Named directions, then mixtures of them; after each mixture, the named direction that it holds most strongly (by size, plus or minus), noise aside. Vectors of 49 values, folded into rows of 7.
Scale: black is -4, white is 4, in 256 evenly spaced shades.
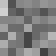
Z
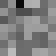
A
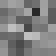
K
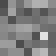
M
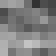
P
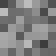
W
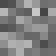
K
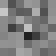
K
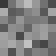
W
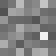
M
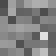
M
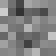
Z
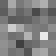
M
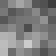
P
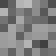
W
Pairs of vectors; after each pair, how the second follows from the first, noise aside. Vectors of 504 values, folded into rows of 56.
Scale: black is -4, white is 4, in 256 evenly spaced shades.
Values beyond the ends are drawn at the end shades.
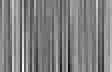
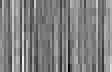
copied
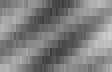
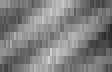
negated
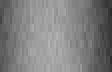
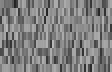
shuffled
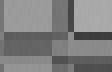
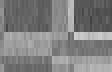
negated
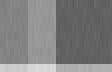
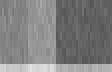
copied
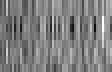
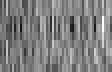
copied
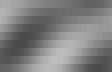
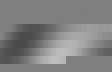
partly zeroed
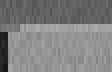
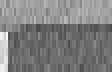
negated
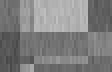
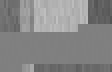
partly zeroed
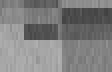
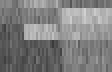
negated
